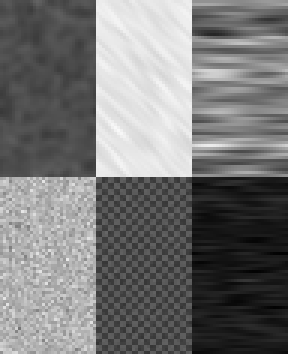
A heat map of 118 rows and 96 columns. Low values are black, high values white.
It is made of 2 by 3 panels. Panel 1,1: low, blotchy, faint in contrast. Panel 1,2: very high, slanting down to the right, faint in contrast. Panel 1,3: middling, streaked across, strong in contrast. Panel 2,1: high, fine-grained. Panel 2,2: low, checkered. Panel 2,3: very low, streaked across, faint in contrast.
